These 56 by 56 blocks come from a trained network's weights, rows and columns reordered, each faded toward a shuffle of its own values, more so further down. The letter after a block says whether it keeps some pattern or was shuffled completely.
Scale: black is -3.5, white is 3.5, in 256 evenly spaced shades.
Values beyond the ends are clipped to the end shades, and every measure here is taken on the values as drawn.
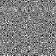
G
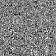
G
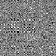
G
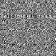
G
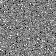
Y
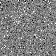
Y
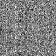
G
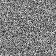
Y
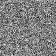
Y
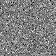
Y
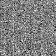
G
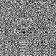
G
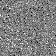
Y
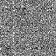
G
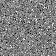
Y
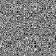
G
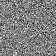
Y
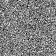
Y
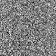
G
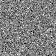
Y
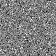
Y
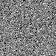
Y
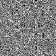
G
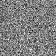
G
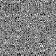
G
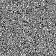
Y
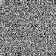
G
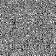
G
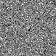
Y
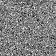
Y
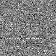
G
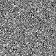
G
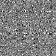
G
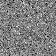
Y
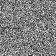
Y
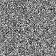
G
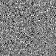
G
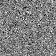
Y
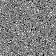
Y
